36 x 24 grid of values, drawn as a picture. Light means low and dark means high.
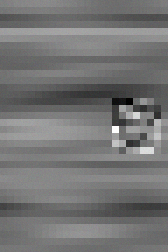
In the middle right lies a patch that is rougher than the rest. There is no overall slope. Streaks run across, left to right. Values change most from cell to cell in the middle right. The distribution is heavy-tailed on both sides. The bottom left is the smoothest part.
